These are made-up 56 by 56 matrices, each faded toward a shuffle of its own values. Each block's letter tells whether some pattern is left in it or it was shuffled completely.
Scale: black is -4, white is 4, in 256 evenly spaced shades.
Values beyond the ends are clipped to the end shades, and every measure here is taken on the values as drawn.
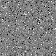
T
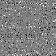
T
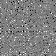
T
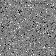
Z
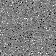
Z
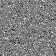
Z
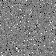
Z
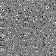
T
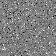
Z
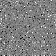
T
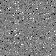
T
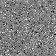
Z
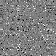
T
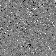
Z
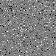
T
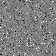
Z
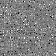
T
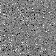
T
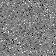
Z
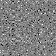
T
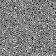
T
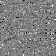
T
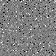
T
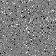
T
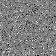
Z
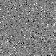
T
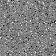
T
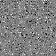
T
